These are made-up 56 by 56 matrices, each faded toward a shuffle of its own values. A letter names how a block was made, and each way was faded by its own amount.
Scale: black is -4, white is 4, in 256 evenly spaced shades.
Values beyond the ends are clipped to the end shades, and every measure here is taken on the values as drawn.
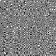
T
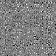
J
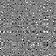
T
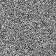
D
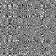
T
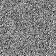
D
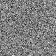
D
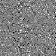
J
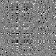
T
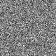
D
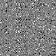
J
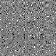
J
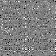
T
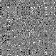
J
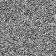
D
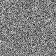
D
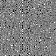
J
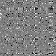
T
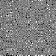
T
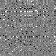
T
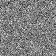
D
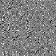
J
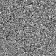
D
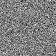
D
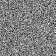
D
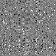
J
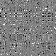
T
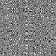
T
